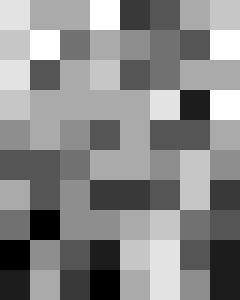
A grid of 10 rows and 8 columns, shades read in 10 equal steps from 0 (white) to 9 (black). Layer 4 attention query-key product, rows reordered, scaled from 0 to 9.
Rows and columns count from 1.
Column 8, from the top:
2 0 3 0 3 4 7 6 8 8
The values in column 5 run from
2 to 7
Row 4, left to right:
2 3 3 3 3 1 8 0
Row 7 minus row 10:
-5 3 -3 -2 4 5 -2 -1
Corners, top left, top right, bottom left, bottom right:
1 2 8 8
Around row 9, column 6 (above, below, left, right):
2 1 2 6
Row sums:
25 25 29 23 35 33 42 38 44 43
